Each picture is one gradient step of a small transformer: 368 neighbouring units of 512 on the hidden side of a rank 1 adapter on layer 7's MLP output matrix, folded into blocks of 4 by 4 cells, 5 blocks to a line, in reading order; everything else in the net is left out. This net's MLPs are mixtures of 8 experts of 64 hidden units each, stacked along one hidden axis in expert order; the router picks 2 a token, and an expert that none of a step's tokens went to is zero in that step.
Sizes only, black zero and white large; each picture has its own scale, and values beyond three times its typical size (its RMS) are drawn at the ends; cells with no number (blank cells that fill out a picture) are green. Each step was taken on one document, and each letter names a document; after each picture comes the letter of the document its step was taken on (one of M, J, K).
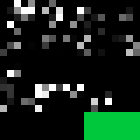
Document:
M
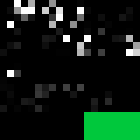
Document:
M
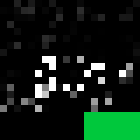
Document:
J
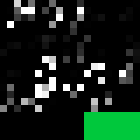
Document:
J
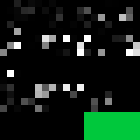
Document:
M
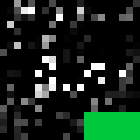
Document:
J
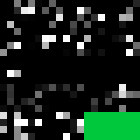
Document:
M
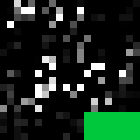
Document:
J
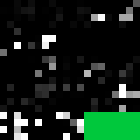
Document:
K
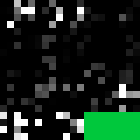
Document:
K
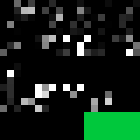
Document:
M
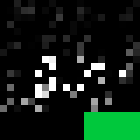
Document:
J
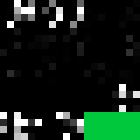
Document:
K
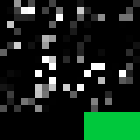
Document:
J
